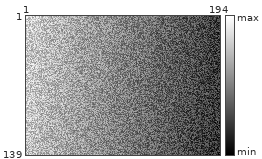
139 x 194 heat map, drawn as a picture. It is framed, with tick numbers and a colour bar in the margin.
The field climbs toward the left. No row or column stands out. Overall the values sit about 50% of the way up the scale. No regular stripes run through it.
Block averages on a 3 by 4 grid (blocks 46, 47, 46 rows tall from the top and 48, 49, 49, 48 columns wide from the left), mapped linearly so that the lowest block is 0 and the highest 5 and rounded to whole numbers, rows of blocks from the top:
5 3 2 0 | 5 3 2 0 | 5 3 2 0
